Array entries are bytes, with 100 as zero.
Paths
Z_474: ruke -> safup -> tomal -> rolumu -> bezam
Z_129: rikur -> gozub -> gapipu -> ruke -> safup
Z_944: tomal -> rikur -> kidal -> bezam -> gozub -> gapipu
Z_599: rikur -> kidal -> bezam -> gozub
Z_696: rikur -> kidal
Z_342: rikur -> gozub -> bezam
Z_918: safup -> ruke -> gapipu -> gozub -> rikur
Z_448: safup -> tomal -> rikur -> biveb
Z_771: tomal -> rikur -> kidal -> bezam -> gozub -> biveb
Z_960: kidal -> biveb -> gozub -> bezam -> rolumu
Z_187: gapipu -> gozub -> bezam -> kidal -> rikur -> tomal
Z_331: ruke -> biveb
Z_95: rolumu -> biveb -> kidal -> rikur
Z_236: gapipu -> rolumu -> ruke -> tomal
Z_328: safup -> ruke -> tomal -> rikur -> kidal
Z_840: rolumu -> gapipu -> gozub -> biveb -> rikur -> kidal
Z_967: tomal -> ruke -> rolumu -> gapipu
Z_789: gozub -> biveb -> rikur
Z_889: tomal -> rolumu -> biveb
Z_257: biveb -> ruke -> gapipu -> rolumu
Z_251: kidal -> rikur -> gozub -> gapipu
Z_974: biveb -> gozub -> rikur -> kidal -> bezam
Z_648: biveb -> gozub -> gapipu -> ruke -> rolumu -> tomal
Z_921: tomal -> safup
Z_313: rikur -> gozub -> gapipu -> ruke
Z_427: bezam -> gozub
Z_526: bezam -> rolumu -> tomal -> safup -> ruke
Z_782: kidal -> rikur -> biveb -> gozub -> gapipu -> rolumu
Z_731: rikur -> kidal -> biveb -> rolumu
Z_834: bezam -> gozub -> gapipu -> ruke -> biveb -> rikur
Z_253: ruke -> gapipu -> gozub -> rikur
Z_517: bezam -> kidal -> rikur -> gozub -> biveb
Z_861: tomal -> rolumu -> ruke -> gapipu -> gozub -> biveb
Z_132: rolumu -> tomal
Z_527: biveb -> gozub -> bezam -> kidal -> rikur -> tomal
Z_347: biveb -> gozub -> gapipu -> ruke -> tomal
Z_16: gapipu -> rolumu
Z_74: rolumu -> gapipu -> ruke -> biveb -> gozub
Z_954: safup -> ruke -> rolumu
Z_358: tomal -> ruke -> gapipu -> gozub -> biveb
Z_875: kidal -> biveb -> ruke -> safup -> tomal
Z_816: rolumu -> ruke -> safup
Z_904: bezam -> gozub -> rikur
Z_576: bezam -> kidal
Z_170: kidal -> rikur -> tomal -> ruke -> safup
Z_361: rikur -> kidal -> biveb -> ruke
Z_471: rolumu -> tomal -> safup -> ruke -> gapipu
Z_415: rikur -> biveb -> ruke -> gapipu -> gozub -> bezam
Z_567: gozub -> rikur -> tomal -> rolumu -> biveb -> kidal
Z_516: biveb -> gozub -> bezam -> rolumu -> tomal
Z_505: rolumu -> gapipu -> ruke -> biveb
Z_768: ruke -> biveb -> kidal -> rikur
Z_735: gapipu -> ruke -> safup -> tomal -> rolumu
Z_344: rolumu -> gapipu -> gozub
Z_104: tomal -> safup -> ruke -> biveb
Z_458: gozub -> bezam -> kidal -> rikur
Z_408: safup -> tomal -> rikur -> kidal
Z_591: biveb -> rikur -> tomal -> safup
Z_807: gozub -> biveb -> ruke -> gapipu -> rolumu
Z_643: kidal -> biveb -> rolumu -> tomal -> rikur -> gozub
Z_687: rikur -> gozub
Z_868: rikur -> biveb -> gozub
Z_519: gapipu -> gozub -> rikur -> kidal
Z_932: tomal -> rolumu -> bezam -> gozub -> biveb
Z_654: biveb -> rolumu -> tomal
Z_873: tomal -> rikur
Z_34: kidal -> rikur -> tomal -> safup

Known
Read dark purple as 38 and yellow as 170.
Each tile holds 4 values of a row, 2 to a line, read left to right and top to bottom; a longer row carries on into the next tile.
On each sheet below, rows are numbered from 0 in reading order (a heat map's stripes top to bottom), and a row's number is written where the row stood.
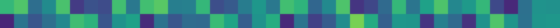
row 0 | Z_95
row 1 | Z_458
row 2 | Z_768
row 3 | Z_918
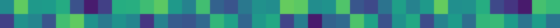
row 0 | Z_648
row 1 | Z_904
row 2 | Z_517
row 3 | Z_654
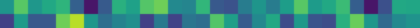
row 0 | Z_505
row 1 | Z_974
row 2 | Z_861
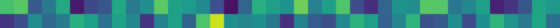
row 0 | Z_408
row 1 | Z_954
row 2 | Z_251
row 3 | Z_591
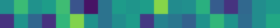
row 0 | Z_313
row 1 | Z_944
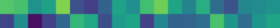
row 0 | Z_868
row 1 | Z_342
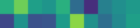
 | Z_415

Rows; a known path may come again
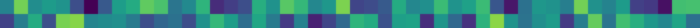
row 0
Z_471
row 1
Z_448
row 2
Z_789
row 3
Z_313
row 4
Z_132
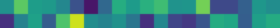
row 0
Z_954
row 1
Z_687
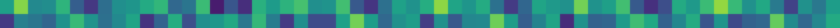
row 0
Z_944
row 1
Z_873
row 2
Z_834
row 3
Z_960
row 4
Z_782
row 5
Z_427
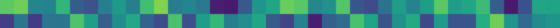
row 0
Z_974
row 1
Z_921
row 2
Z_517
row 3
Z_861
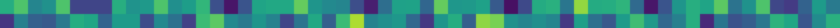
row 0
Z_643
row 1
Z_347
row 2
Z_526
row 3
Z_967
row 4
Z_344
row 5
Z_519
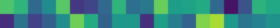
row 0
Z_768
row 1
Z_257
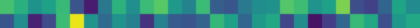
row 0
Z_331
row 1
Z_904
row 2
Z_868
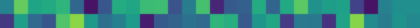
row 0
Z_807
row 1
Z_696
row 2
Z_129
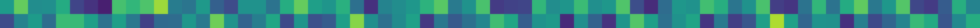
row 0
Z_654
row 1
Z_576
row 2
Z_415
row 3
Z_567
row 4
Z_253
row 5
Z_361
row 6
Z_840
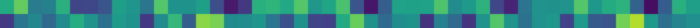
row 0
Z_187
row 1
Z_236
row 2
Z_358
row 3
Z_918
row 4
Z_505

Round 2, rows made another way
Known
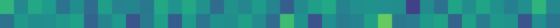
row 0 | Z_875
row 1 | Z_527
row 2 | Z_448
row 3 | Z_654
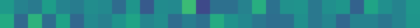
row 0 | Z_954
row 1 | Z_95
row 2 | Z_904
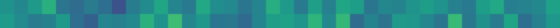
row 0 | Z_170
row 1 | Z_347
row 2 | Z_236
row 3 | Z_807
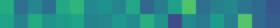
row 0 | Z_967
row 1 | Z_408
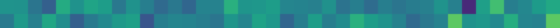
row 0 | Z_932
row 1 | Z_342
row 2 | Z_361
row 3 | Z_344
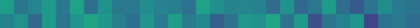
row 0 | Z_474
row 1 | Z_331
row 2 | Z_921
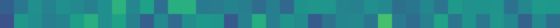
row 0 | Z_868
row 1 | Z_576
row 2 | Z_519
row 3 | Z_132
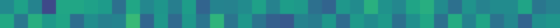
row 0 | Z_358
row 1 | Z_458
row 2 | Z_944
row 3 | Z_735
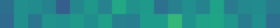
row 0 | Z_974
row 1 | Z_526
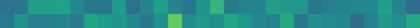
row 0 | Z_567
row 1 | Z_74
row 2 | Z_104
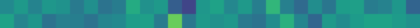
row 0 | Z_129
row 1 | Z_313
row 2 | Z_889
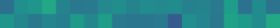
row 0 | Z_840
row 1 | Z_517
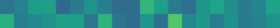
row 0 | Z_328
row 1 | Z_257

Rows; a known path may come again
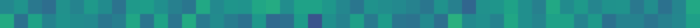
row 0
Z_918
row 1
Z_516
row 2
Z_187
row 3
Z_415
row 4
Z_129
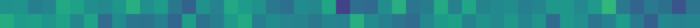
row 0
Z_648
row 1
Z_771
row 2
Z_768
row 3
Z_834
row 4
Z_170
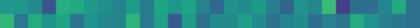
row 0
Z_861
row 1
Z_527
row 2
Z_95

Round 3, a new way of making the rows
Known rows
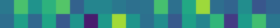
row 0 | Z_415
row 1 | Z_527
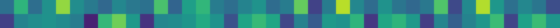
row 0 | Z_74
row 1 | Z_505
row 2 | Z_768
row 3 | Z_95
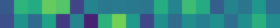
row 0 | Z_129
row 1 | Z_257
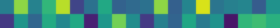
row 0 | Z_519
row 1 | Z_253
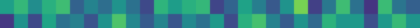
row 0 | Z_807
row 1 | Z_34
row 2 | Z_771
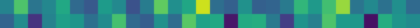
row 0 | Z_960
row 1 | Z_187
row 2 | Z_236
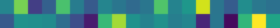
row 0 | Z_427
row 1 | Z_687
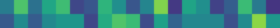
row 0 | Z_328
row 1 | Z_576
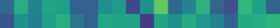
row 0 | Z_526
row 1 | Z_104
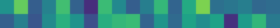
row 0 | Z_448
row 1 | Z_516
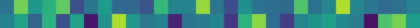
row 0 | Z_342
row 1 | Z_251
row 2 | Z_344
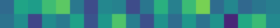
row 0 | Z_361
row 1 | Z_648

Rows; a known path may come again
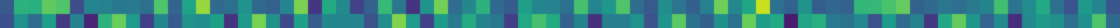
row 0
Z_129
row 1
Z_840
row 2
Z_576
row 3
Z_358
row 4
Z_782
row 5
Z_187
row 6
Z_313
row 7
Z_960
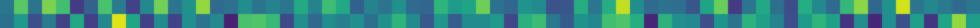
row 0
Z_696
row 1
Z_918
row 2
Z_257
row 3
Z_875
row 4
Z_132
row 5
Z_932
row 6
Z_789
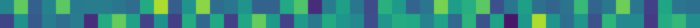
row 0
Z_834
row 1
Z_458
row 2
Z_889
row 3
Z_342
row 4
Z_944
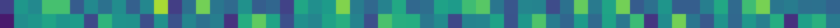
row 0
Z_816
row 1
Z_904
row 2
Z_471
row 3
Z_361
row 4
Z_974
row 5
Z_654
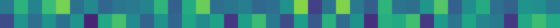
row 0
Z_648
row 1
Z_516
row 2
Z_873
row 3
Z_861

